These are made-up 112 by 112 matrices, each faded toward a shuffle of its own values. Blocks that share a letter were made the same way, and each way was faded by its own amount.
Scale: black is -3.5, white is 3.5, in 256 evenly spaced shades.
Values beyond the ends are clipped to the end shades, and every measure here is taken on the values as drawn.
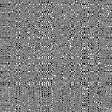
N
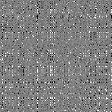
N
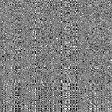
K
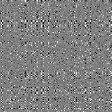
N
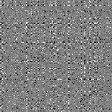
N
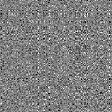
K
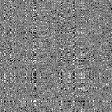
K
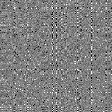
K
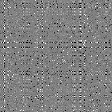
N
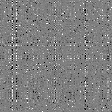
N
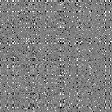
N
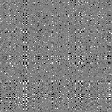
N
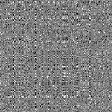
K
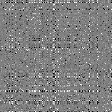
N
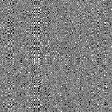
K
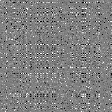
N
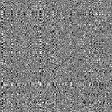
K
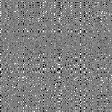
N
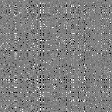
N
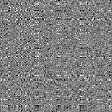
K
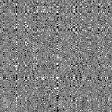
K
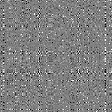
N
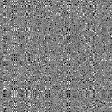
K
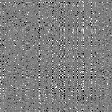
N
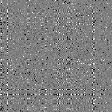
N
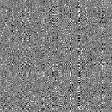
K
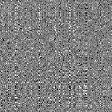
K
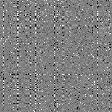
N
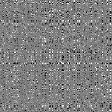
N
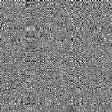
K
